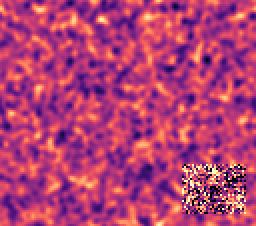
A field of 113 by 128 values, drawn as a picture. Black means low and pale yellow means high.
The texture is blotchy. An odd patch, rougher than its surroundings, sits in the bottom right. Values change most from cell to cell in the bottom right. No overall slope runs across the table.
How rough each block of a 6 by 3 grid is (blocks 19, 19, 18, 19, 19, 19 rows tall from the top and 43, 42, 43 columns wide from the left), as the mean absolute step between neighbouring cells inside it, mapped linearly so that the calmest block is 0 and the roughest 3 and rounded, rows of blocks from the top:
000 / 000 / 000 / 000 / 003 / 003
